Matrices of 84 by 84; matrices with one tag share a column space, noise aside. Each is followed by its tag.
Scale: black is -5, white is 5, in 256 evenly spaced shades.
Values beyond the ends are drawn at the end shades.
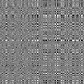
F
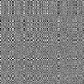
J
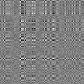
J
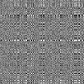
F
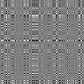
F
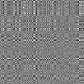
J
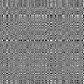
F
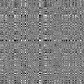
F
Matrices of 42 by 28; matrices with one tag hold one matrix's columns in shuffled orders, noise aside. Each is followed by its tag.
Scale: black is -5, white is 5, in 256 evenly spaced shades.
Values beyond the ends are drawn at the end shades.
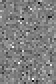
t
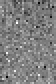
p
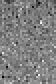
p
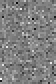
t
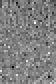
p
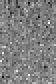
p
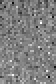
p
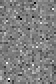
t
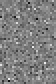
t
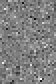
t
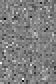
t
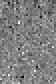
p
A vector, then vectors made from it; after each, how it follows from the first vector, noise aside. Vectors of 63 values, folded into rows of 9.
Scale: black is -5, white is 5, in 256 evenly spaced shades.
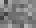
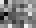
scaled up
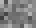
copied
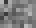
copied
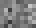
wrapped around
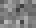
wrapped around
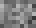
wrapped around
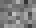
wrapped around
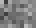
copied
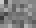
copied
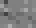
partly zeroed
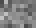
negated
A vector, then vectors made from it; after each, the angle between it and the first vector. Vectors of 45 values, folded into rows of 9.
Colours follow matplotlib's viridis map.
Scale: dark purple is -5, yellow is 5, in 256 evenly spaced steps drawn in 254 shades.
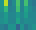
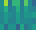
nearly parallel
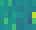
orthogonal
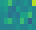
orthogonal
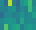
partly opposed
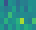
partly opposed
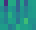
nearly opposite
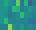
partly aligned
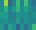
nearly parallel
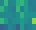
partly aligned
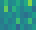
partly aligned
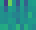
nearly opposite
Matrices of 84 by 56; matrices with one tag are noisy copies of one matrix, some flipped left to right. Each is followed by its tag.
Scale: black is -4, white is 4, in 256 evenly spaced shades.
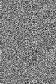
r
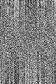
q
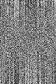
q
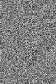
r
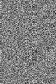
r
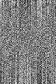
q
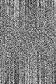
q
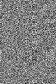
r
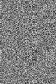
r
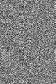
r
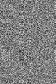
r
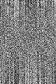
q
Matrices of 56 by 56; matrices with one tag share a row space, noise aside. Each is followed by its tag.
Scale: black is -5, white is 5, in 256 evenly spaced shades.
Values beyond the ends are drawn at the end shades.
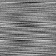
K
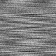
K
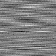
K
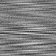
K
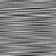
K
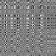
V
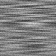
K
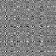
V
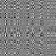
V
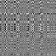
V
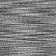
K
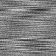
K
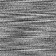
K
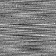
K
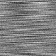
K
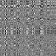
V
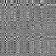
V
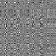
V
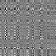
V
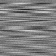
K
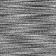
K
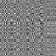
V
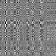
V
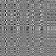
V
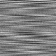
K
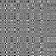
V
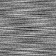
K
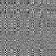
V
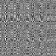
V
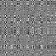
V
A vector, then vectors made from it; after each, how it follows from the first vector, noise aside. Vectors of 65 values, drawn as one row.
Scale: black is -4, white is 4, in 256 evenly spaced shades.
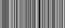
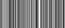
negated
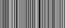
copied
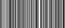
negated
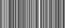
negated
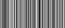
copied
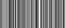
negated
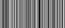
copied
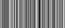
copied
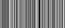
copied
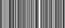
negated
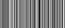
copied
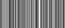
negated
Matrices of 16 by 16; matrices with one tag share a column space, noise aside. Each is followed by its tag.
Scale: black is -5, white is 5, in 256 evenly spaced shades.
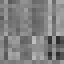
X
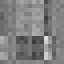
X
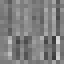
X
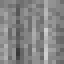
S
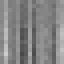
S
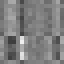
X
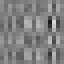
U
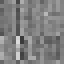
X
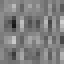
U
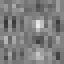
U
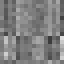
X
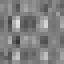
U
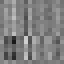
X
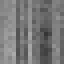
S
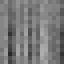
S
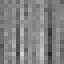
S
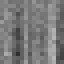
S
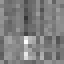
X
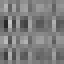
U
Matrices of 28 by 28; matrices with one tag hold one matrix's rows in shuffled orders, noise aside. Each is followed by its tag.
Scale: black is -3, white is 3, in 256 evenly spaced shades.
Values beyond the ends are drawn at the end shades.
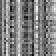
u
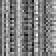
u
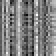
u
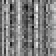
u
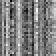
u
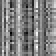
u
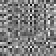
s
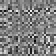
s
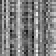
u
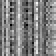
u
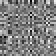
s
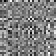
s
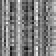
u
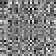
s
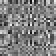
s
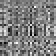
s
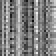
u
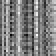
u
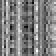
u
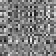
s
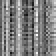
u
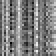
u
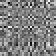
s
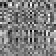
s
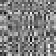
s
